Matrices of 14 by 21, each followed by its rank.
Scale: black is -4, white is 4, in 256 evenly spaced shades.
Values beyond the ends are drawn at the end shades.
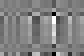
one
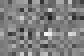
three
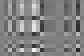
one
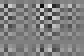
one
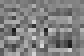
three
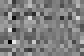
three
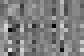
three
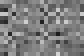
three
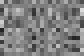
three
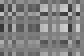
one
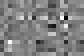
three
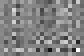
three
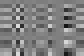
one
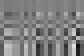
one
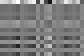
one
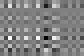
one
